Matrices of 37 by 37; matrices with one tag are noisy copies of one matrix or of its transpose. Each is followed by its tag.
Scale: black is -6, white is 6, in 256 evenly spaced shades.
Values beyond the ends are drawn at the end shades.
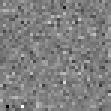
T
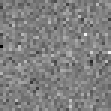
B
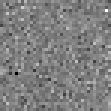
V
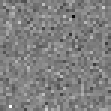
V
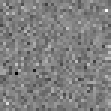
V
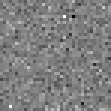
V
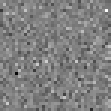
V
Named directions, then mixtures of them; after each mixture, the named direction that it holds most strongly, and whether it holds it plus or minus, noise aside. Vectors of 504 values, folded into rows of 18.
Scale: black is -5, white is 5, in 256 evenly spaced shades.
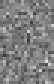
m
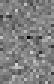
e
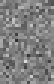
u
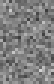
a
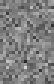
u, minus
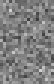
a, plus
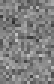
u, minus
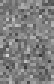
u, plus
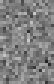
m, minus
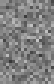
u, plus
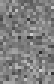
e, plus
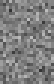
a, minus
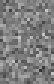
a, minus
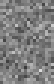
a, plus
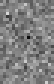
e, plus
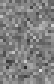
a, plus
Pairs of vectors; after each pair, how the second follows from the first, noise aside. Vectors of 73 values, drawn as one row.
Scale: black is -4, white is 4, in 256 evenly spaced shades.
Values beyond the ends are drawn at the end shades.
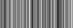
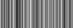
wrapped around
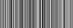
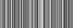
sign-scrambled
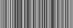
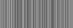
shrunk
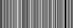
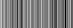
sign-scrambled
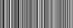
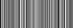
wrapped around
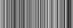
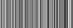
sign-scrambled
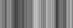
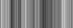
wrapped around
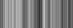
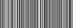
sign-scrambled
